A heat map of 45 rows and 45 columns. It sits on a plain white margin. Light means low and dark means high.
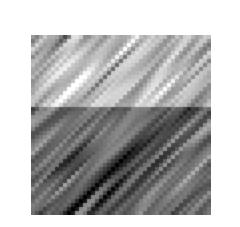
Streaks slant up to the right. A horizontal seam about 40% of the way down splits the table, and the bottom part is higher. The ninth with the highest average is the bottom middle.
